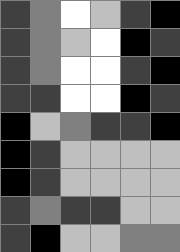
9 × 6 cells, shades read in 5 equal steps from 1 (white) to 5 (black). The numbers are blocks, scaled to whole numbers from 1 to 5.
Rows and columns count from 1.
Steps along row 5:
down up up same up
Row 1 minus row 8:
0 0 -3 -2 2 3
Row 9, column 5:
3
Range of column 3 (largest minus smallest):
3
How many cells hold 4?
17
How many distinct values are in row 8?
3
